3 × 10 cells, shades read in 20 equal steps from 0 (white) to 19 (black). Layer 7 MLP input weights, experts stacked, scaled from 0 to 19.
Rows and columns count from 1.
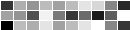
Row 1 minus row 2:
8 -2 -5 4 -3 -10 -9 -14 -3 16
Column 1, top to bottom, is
15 7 19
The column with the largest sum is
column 1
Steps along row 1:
down up down up down down up up up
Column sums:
41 19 27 8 24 25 15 20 30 31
